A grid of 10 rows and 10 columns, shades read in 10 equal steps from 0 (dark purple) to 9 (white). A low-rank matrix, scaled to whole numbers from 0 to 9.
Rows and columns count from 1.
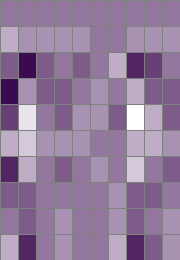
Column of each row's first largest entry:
1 1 7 8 8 2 8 7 4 1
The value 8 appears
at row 5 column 2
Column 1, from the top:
4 6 3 0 2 6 1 3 4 6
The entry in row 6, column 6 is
4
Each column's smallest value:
0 0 3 3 3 4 3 1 2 3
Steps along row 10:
down up up down same up down up up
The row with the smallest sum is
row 3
